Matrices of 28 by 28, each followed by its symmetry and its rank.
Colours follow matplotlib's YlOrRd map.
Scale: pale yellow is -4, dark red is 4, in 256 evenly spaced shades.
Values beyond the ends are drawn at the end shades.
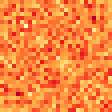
symmetric, full rank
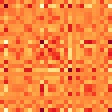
symmetric, rank three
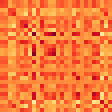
symmetric, rank three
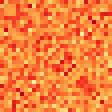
symmetric, full rank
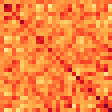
symmetric, rank five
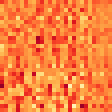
neither, rank five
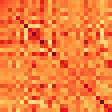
symmetric, rank five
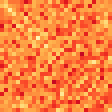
symmetric, full rank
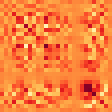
symmetric, rank three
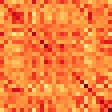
symmetric, rank five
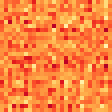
neither, rank five
